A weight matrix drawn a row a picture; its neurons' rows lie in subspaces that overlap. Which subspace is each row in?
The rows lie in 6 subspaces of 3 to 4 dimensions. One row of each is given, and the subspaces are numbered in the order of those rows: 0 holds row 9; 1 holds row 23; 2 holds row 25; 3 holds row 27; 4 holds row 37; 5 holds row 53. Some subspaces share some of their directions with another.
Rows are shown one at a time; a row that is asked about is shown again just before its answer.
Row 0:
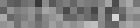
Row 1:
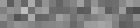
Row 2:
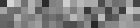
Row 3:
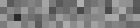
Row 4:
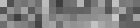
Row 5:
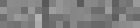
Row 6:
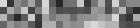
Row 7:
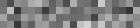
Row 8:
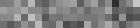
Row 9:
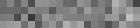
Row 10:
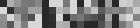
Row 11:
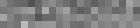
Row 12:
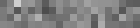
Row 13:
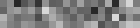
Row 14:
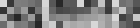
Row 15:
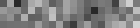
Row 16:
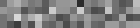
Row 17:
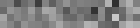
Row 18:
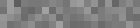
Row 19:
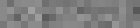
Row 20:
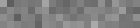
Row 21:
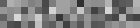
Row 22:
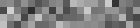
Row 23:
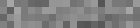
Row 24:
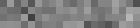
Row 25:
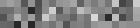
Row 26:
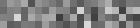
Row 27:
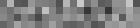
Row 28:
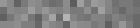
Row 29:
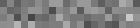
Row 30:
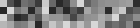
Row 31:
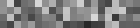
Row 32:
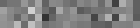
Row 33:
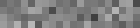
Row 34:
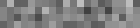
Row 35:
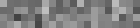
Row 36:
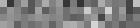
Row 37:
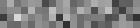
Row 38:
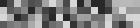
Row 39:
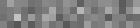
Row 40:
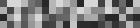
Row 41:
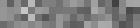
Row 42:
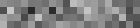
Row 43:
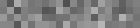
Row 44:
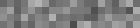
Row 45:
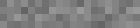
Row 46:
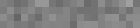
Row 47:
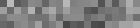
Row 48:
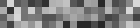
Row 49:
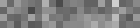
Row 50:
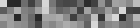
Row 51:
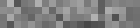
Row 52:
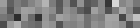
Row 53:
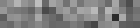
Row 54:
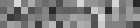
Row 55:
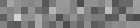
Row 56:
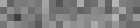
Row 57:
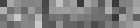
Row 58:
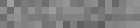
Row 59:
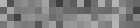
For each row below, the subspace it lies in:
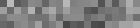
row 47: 3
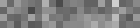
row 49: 4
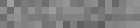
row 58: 1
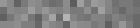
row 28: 4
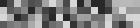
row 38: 4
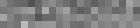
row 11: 1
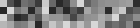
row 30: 5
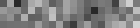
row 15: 1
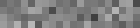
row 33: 2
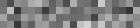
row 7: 1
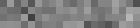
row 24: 0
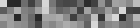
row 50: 3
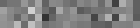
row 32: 2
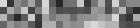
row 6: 0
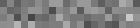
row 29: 0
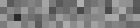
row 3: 2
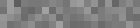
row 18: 5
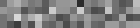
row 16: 4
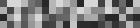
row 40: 1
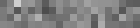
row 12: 3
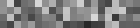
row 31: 5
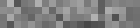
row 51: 5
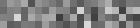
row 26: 2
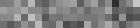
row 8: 0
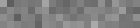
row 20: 3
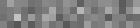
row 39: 2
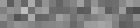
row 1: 0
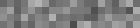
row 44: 1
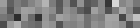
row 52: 5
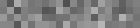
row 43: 1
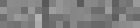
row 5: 2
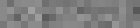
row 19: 2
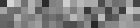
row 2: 3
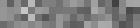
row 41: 0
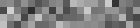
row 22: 5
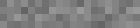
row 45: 0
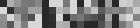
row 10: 4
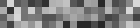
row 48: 1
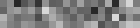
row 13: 5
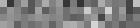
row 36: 3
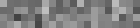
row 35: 1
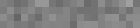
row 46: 1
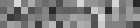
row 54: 3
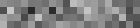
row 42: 5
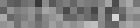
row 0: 5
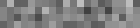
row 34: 3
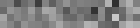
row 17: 5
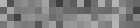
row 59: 2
